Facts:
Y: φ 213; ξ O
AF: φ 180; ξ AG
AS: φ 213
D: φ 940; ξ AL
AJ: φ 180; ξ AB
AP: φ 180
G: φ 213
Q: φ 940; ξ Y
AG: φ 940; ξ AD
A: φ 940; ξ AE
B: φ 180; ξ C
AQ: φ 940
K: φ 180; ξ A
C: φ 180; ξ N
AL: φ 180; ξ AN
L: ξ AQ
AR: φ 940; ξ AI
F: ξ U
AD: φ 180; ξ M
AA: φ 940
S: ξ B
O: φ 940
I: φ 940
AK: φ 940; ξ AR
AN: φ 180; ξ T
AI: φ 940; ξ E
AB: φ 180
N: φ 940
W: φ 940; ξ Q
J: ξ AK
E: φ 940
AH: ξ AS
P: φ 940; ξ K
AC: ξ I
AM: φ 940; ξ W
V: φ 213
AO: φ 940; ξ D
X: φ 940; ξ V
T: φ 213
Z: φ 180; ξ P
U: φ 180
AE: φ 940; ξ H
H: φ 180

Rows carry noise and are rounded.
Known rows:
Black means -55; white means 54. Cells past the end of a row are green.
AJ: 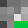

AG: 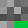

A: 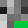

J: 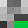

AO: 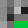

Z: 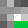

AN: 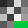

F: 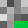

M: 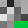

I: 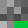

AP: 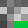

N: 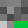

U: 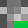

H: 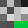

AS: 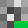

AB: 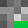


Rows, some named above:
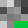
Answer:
P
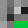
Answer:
AO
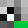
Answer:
Y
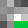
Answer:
Z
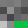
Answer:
N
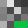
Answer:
AE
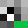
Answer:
Y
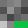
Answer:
N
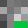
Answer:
B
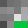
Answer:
AJ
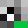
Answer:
Y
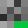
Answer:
Q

